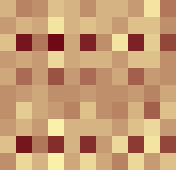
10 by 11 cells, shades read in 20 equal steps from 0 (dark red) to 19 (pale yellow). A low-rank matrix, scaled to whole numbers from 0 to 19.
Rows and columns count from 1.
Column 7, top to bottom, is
14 14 11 14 11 11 11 14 12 13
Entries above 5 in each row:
11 11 6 11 11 11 11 11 6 11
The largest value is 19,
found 2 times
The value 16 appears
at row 3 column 10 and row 7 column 2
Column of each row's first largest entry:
10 4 8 4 1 3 2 4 10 4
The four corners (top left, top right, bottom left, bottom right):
14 9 11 15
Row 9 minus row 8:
3 -13 -3 -16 0 -11 -2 5 -11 1 -7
